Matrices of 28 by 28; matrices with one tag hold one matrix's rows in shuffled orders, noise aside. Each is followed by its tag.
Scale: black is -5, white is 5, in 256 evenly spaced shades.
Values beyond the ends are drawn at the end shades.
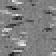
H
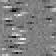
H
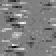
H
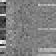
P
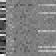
P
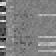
P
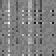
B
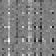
B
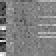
P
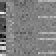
P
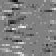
H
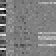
P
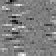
H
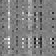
B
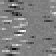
H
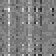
B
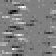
H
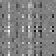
B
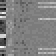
P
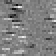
H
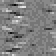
H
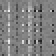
B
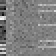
P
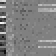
P
